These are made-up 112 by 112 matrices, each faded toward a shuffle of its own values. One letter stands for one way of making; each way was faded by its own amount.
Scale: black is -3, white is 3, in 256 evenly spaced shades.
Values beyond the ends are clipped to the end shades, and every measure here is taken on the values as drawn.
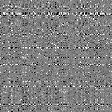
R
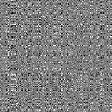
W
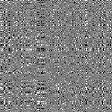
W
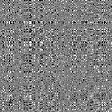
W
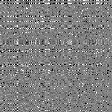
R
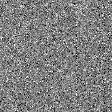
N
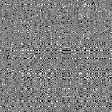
R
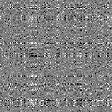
R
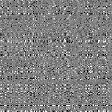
R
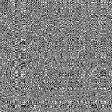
W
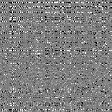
R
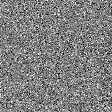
N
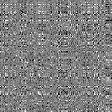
W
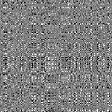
W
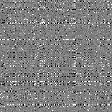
R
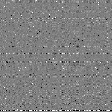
R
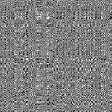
W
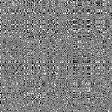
W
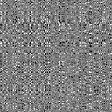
W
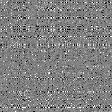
R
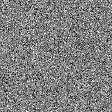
N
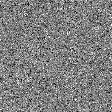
N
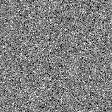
N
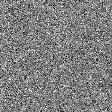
N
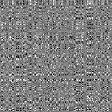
W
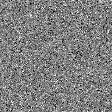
N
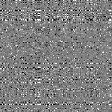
R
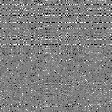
R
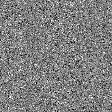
N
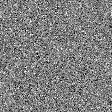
N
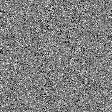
N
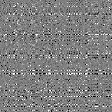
R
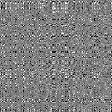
W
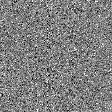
N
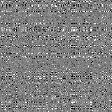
R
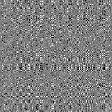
W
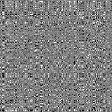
W
